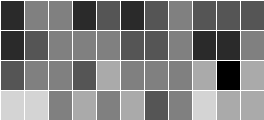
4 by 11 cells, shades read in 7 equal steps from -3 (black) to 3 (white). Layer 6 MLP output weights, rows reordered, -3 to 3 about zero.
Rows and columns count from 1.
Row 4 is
2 2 0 1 0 1 -1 0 2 1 1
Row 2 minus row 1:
0 -1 0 2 1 1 0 0 -1 -1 1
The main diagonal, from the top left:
-2 -1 0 1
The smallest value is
-3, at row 3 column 10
